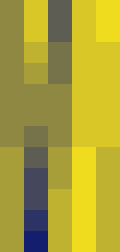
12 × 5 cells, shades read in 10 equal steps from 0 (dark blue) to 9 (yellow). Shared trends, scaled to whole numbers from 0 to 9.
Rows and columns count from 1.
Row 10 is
6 2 7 9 7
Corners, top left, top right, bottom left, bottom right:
5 9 6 7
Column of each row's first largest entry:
5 5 4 4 4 4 4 4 4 4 4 4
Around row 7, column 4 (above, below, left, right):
8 9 5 8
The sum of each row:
33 33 32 31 31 31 30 31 30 31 30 29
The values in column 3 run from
3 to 7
